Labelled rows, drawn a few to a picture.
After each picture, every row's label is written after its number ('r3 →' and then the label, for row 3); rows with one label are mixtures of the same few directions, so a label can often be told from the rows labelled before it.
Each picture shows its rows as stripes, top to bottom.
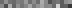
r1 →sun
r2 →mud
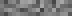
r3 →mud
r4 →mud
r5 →mud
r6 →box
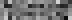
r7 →mud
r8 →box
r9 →box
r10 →mud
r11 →box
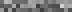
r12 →box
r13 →mud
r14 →box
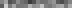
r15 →mud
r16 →box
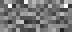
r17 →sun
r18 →box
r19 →box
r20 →mud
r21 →mud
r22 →sun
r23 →sun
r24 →mud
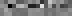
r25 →sun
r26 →mud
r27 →box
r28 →box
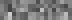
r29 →mud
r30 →box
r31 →mud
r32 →box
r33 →box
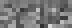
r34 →box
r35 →box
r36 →mud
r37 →mud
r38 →box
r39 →mud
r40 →sun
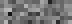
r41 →sun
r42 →sun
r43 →box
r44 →mud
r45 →mud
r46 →mud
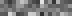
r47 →mud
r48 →sun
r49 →mud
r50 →mud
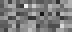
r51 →mud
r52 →sun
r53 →sun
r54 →mud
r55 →mud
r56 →mud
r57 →mud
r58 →mud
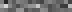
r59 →box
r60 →box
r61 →sun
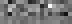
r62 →mud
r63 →sun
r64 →mud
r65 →box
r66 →sun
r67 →mud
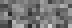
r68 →sun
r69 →box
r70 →sun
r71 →mud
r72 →mud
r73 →box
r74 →sun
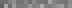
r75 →sun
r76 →box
